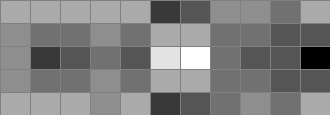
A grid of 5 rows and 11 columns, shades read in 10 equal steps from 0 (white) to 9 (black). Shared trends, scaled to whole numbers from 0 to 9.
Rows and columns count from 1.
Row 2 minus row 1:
1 2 2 1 2 -4 -3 1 1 1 3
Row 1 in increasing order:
3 3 3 3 3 3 4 4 5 6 7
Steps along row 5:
same same up down up down down down up down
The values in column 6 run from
1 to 7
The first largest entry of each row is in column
6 10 11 10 6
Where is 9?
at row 3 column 11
